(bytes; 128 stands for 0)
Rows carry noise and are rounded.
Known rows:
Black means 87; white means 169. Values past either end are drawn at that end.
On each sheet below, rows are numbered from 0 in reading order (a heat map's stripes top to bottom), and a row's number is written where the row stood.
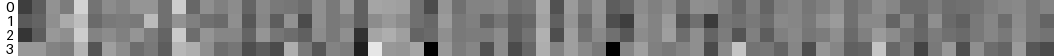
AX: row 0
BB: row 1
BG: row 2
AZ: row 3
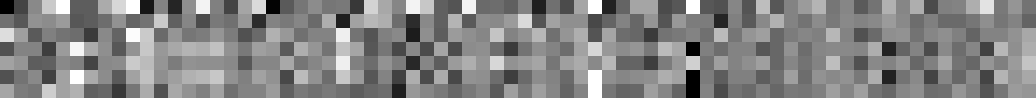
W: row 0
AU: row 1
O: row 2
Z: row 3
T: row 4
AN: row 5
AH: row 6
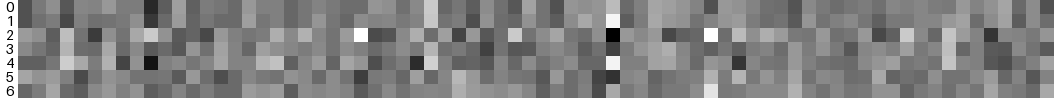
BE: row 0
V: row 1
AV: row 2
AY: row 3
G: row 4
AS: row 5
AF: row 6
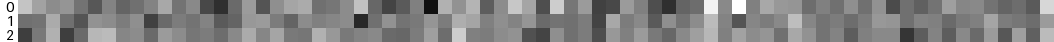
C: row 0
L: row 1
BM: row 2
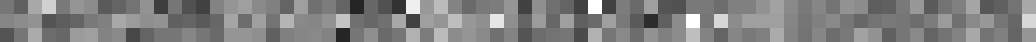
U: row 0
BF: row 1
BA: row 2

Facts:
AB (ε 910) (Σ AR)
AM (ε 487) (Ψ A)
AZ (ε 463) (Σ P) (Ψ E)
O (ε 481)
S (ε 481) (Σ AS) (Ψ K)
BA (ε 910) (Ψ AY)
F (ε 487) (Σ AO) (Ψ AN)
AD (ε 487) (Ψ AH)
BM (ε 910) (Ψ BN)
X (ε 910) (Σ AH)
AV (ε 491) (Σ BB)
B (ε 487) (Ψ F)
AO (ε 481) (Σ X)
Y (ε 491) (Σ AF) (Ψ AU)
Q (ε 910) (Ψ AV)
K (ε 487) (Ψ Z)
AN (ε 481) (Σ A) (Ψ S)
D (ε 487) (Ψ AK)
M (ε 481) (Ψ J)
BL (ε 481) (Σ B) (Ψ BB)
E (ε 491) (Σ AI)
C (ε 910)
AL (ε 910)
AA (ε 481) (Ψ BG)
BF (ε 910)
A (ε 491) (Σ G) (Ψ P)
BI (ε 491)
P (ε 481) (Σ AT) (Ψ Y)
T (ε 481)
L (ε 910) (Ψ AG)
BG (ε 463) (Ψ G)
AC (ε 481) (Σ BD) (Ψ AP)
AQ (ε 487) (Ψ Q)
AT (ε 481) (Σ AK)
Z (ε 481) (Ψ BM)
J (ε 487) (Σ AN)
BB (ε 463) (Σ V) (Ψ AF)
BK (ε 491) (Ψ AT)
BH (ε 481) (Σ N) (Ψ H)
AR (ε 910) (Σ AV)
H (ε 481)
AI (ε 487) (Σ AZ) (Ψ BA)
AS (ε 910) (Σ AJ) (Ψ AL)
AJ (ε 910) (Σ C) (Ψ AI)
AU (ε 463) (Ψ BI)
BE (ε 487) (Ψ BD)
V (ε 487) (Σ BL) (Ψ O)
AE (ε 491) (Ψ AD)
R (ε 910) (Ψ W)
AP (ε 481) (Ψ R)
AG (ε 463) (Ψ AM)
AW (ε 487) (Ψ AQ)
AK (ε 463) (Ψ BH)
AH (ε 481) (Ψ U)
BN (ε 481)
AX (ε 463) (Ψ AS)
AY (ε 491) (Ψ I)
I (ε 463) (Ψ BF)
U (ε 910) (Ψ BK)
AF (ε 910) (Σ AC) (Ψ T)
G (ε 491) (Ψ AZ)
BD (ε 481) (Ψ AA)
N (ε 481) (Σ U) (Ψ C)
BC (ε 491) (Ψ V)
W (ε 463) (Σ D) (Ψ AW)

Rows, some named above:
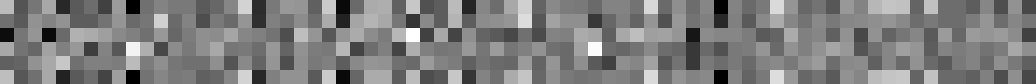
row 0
A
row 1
AU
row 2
F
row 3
N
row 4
BB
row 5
A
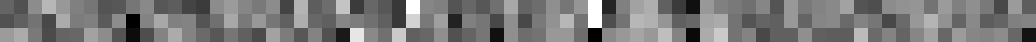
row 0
D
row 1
B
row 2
AI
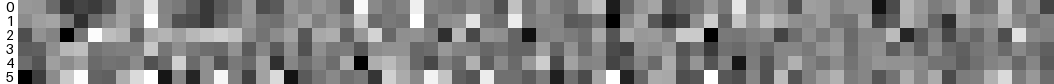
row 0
J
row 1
AB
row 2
S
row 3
BB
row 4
AG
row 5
W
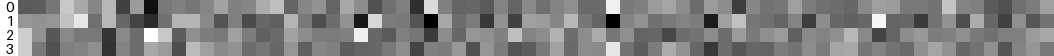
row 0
G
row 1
AK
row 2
AO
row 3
BL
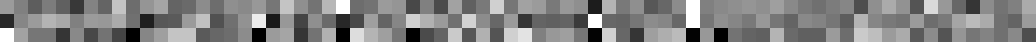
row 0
BI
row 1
R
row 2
P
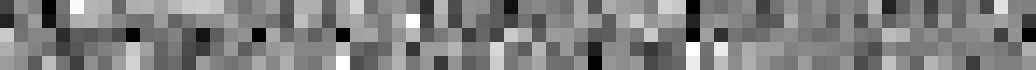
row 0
S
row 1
F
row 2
AM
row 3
AL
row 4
AV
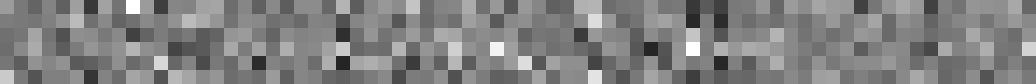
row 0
BH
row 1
AA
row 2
L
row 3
AR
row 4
AU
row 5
BL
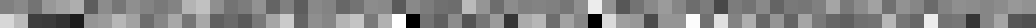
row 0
AC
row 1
E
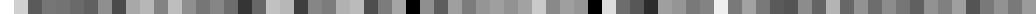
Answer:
AT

